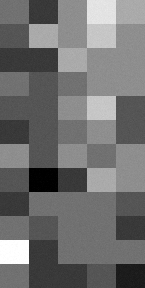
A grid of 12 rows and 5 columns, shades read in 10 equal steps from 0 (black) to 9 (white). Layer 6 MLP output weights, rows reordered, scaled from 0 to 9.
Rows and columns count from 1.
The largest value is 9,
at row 11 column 1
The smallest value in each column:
2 0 2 3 1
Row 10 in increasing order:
2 3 4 4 4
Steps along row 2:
up down up down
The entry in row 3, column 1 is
2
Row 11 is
9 2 4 4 4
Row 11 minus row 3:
7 0 -2 -1 -1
